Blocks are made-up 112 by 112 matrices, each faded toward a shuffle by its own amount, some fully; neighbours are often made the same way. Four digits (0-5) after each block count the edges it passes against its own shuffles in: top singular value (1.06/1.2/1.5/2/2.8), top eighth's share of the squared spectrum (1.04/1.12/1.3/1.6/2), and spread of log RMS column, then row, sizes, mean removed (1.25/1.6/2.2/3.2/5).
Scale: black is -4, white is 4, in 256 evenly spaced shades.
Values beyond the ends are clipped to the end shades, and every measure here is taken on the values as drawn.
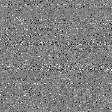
2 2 0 3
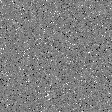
0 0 0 0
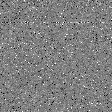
2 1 0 1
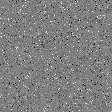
0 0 0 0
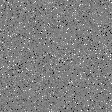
0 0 0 0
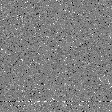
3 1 0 1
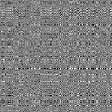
5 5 3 4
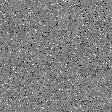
0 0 0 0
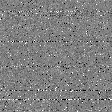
3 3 0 2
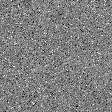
2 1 0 0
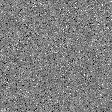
1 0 0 0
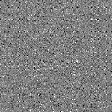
4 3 2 2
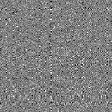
5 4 3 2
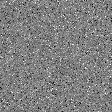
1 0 0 0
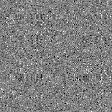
4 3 2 1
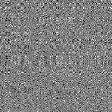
5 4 3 3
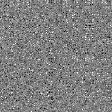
4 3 2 2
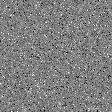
0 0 0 0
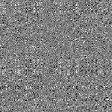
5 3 2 2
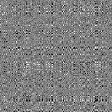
5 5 3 3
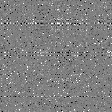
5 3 1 2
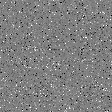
3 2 0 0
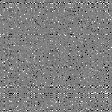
5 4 2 3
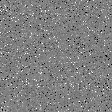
2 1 0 0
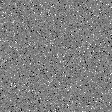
0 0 0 0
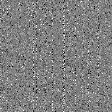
2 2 3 0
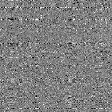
4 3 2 3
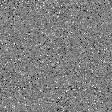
2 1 0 1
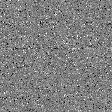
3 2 0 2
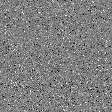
2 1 0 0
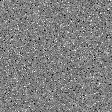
1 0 0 0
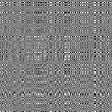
5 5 4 4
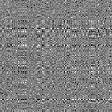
5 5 3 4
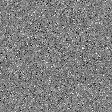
2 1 0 0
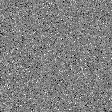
1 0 0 0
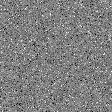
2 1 0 0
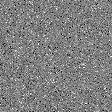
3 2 0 0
